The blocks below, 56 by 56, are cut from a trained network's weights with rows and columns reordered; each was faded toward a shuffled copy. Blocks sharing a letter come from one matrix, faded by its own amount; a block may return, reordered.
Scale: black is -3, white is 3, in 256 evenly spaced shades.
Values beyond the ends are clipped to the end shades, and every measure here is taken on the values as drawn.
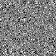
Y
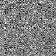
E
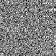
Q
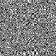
Y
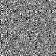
Y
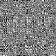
E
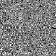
Y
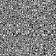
Y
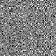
E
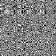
Y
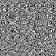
E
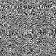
E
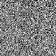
Q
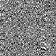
E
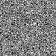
Q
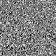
Q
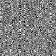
Y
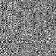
E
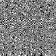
Y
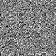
Q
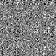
E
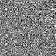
Y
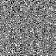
E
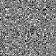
E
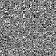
Y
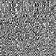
E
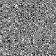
Y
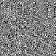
E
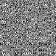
E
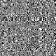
Y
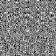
E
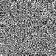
Q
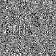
Y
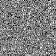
Q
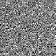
E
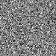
Q
